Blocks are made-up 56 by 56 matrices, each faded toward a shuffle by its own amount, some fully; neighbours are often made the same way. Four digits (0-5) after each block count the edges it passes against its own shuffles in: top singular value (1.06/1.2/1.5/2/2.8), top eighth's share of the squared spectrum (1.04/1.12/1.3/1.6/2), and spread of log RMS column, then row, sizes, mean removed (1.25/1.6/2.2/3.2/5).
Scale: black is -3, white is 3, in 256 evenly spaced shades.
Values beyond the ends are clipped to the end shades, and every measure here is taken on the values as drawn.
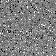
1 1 0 1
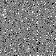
3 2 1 0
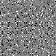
3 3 2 1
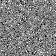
0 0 0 0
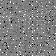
3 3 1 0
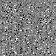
3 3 1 2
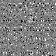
3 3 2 2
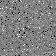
1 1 1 0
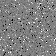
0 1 0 0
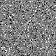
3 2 0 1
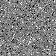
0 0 0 0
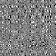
4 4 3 2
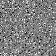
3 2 1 0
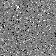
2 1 0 0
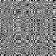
5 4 3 3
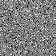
1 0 0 0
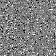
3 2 0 0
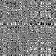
4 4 2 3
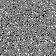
0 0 0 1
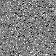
2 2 0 0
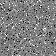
1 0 0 0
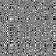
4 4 3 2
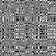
5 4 3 3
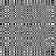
5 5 4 4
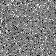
1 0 0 0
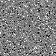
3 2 1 0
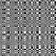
5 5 4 4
